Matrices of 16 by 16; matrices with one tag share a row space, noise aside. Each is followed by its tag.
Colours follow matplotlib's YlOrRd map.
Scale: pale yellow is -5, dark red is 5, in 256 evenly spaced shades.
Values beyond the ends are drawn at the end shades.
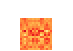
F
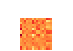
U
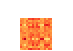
F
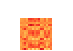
F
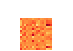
U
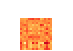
F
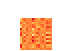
U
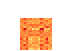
F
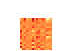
U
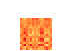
F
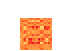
F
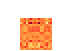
F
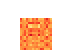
F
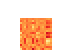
U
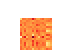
U
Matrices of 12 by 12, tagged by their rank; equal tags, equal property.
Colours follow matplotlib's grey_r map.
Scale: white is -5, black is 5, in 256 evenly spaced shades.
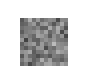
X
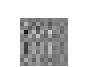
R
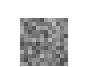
X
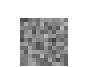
X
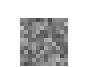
X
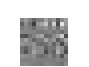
R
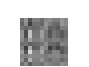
R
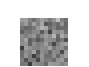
X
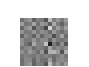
R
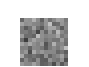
X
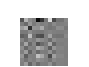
R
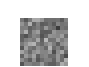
X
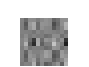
R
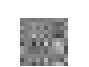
R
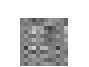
R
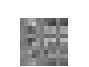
R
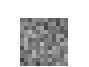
X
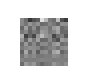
R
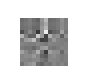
R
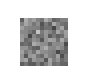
X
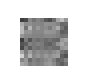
R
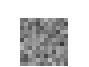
X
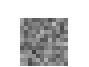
X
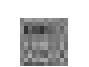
R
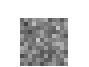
X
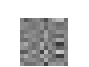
R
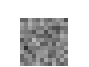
X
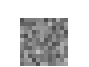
X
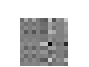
R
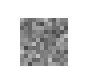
X
